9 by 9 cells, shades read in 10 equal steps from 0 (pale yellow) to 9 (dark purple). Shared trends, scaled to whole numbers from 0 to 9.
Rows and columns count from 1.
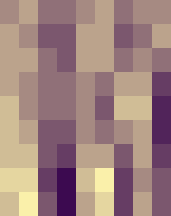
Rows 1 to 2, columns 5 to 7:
4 3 5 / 3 3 6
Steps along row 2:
up up same down same up down down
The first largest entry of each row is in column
3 3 4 9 9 9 4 4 4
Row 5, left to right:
2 4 5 5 4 6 2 2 8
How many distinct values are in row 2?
4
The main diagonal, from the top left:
4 4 5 5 4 5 6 4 6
